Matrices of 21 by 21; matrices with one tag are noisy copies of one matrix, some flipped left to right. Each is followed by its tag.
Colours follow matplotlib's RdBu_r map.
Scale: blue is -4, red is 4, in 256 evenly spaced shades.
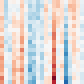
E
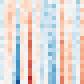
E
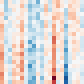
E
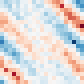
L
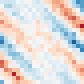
L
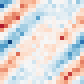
L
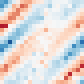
L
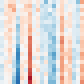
E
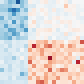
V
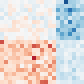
V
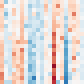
E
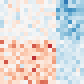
V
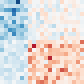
V
